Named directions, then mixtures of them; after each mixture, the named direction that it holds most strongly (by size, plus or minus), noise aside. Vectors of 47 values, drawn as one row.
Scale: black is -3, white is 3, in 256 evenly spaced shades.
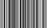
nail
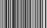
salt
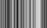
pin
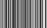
salt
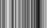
pin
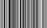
nail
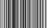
salt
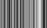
pin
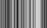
pin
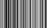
salt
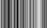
pin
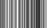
pin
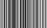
nail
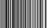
salt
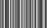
nail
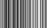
salt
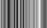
pin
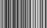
salt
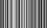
nail
